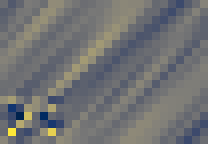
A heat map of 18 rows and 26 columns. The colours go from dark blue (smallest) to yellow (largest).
A few values lie far out on both sides of the bulk. In the bottom left lies a patch that is rougher than the rest. There is no overall slope. Values change most from cell to cell in the bottom left.
